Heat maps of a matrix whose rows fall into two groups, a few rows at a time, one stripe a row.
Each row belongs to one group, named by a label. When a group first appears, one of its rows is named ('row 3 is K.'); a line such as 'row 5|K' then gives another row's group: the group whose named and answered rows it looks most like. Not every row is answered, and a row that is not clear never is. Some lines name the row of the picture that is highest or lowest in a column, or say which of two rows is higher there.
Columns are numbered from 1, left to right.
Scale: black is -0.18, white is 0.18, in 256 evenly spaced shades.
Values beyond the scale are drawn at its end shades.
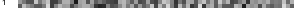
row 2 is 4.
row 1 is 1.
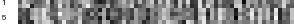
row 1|4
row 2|4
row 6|1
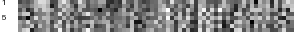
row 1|1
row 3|1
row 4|4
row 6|4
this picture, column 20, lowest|7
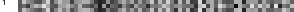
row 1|4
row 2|1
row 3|4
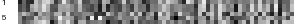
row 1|1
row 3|1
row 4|4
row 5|1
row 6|1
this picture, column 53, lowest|4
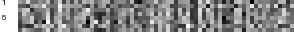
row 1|4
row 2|1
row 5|4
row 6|4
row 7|1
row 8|4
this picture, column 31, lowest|1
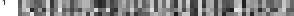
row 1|4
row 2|4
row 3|4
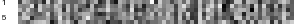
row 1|4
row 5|4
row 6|1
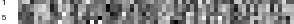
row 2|1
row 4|1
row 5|1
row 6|1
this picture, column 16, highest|4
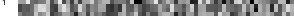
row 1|4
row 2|1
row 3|1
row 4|1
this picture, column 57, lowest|1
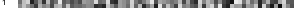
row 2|4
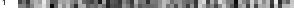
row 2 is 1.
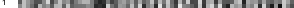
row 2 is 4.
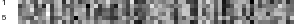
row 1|4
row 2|4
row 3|4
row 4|4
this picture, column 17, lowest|1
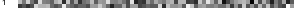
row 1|4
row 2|1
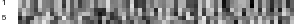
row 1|4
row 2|4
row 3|4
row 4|4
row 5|1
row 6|1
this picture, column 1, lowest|5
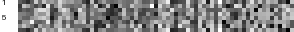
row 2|4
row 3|1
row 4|1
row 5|1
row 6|4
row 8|1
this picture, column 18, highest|7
